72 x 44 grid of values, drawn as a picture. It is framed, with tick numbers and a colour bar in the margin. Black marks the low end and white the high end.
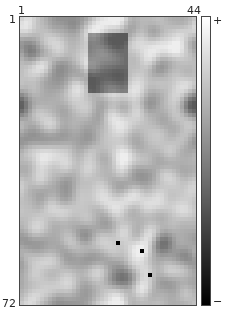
Grain: blotchy. Ninth with the lowest average: top middle. Roughest part: top middle. Lone odd cells: 3, each lower than its neighbours. Odd patch: lower, in the top middle.
